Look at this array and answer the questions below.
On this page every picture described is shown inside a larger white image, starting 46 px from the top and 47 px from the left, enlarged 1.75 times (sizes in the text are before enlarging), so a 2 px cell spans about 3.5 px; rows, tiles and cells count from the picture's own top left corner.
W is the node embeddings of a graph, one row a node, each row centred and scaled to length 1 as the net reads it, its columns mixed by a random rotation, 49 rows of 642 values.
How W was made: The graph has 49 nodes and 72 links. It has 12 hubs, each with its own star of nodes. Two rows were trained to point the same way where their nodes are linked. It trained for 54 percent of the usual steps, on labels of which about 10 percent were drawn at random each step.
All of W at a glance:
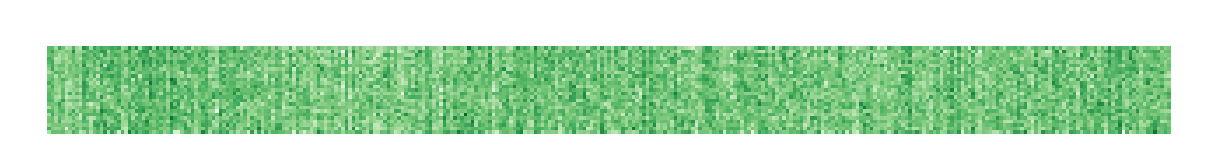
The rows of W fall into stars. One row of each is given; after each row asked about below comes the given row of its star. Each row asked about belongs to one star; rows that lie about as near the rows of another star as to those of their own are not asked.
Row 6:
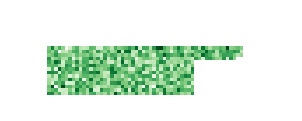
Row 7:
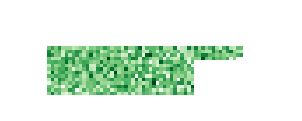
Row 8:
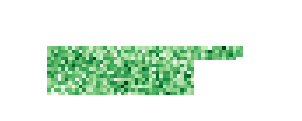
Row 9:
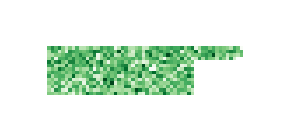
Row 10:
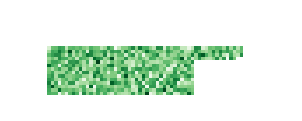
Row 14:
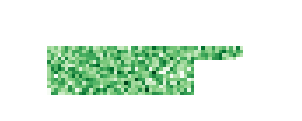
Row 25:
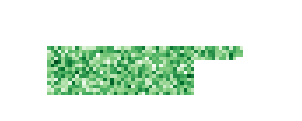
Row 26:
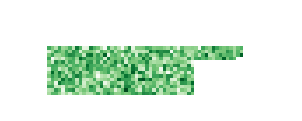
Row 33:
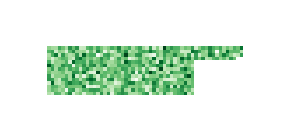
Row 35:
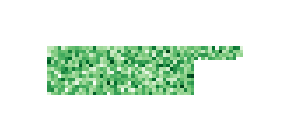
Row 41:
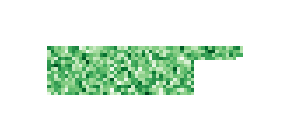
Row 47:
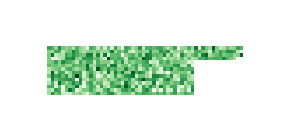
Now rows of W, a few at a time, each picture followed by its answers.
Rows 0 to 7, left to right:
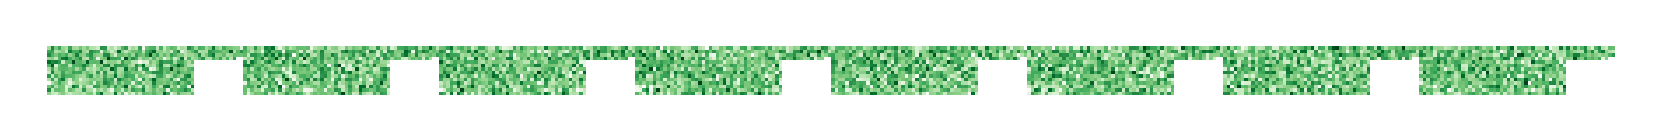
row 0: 7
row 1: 33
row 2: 8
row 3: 8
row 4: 9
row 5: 14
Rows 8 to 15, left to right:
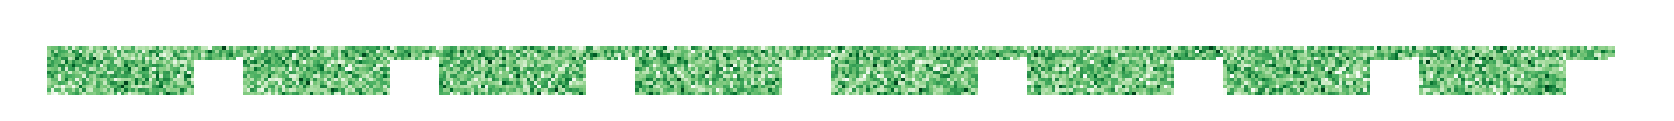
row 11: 33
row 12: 9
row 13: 26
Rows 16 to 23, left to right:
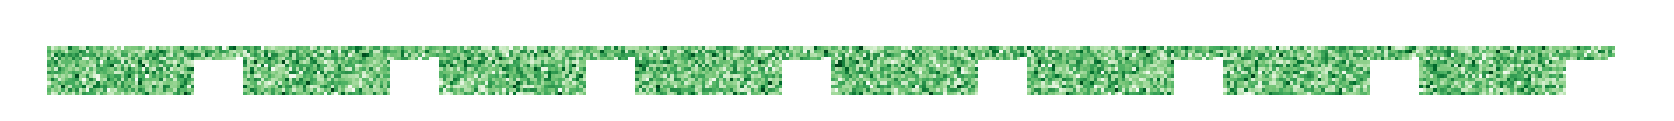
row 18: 7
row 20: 41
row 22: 47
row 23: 41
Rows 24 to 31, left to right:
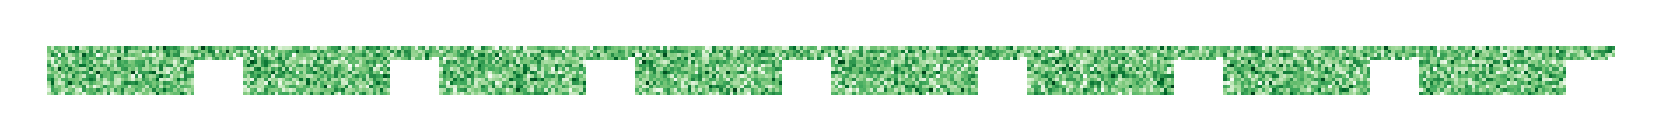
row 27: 6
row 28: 6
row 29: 25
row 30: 41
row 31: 47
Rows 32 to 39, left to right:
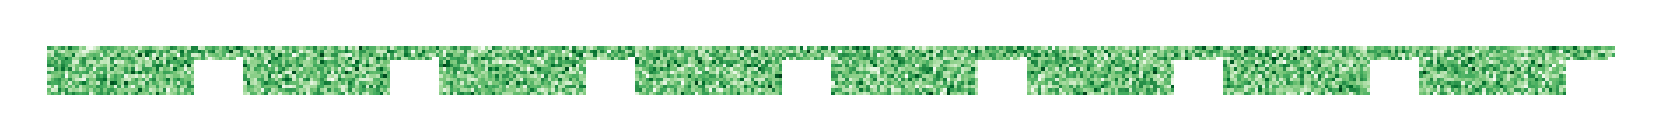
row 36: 33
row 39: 6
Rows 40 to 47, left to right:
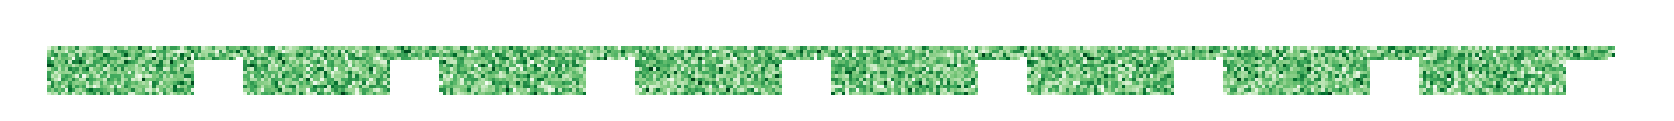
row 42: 35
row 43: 10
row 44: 8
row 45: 35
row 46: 26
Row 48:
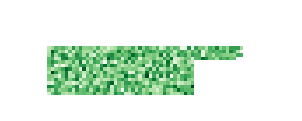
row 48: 35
